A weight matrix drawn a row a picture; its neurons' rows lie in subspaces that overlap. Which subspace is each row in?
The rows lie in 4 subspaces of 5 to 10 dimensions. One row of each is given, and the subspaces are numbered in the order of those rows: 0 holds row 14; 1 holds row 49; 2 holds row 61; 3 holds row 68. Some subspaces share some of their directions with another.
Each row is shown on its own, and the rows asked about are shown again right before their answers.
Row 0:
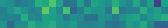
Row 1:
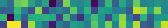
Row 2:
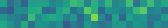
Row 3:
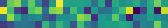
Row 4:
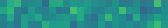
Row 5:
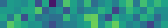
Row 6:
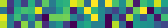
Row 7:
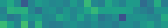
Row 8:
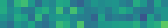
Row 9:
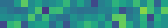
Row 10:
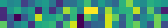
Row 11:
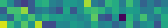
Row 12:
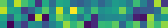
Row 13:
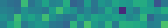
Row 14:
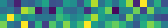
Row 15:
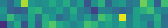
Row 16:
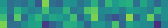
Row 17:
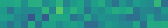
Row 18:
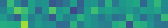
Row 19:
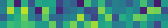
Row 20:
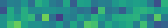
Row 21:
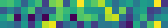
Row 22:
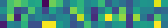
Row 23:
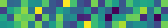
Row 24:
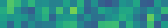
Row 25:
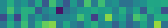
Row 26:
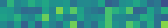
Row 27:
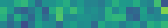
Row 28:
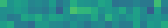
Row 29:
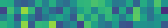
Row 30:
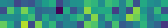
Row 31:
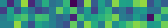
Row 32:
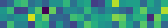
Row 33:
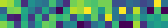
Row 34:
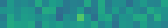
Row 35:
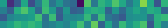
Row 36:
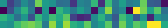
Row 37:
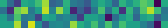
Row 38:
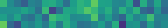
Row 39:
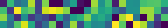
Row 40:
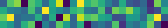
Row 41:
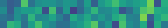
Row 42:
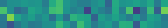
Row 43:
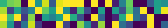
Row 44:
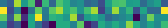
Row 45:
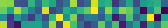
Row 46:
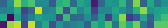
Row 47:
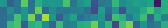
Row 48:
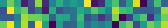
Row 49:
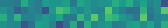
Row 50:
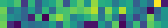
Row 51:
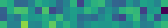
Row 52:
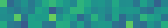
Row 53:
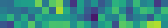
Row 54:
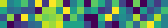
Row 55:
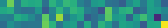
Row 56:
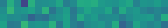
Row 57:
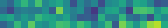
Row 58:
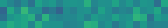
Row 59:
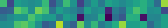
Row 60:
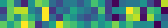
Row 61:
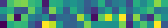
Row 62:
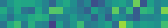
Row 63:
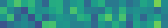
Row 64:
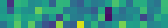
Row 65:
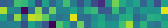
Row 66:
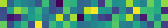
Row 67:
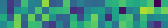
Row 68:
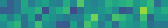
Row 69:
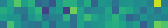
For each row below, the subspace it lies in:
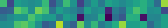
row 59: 1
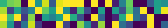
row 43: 1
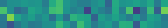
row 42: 0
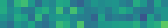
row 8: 1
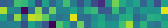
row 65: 3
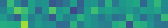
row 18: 2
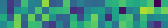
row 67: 3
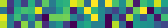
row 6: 1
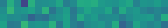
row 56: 0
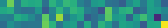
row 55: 1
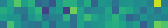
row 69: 0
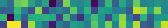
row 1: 0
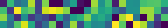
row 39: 2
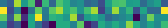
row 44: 3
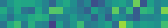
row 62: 2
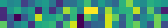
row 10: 1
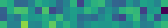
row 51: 1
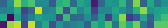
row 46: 0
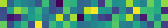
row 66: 1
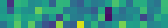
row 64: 1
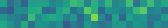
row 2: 1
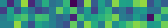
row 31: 1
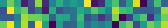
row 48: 2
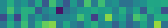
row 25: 1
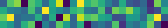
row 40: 1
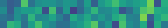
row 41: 1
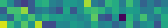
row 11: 2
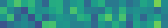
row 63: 2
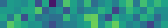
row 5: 0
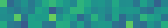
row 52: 2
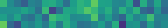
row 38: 2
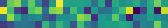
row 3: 0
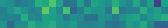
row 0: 0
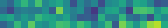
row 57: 0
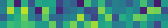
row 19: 1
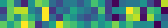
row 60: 1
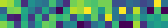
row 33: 0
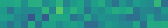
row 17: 3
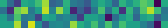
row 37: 3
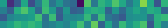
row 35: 1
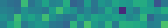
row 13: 1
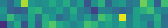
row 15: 2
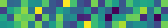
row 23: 1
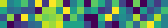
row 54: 0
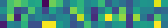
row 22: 2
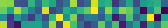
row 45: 1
